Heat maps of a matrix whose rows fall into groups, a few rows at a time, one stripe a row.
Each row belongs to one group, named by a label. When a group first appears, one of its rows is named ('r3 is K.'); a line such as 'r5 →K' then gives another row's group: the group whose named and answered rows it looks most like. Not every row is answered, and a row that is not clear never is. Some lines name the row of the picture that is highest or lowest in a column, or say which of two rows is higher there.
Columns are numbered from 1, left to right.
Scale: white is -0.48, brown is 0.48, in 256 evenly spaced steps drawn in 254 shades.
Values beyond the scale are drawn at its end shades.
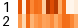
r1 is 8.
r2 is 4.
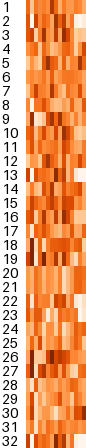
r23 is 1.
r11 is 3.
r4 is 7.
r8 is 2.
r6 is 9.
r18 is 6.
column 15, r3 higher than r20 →No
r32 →8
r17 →2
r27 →3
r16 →3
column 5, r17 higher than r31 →Yes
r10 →3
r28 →4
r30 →7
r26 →6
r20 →4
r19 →3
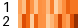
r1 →4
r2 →7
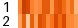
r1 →6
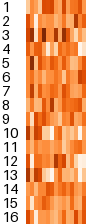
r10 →1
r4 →1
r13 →1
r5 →3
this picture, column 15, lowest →12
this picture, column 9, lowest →9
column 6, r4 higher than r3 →No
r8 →9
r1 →9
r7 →3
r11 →4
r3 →3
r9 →2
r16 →7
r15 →2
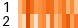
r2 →4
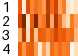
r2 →3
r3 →6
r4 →1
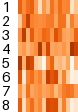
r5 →1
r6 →8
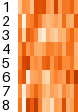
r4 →6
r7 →2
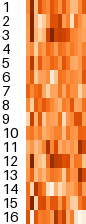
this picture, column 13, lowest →16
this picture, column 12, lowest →2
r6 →7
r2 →6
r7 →1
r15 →3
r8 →2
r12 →6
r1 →3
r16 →8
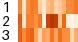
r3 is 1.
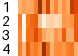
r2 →2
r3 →2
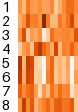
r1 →4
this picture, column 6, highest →4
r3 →7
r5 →1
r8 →6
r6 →1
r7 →1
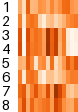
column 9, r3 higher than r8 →Yes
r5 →4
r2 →2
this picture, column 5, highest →7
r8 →3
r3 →8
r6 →2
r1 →4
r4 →8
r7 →3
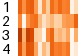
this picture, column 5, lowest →3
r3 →1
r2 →2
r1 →1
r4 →1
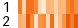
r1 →2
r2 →4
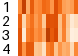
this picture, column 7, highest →1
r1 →3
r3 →8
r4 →1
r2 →8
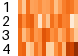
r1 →4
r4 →7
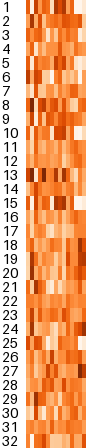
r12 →4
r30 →4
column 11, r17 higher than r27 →No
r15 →8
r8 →3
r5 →8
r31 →9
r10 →8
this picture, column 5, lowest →30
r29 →2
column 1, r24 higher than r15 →No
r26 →9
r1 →8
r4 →6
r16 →4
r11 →4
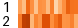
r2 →6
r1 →4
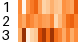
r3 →6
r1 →2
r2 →4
